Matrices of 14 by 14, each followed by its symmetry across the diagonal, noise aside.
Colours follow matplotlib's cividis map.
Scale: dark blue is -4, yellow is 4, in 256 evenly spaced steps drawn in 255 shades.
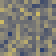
neither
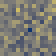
neither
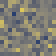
neither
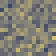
neither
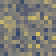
antisymmetric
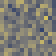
neither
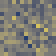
antisymmetric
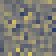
antisymmetric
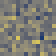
antisymmetric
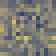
antisymmetric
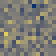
antisymmetric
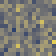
neither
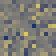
antisymmetric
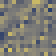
antisymmetric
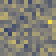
neither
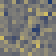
neither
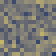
neither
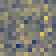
antisymmetric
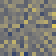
antisymmetric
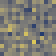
antisymmetric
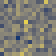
neither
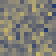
neither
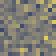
neither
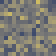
neither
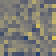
antisymmetric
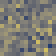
antisymmetric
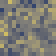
antisymmetric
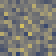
neither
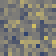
antisymmetric
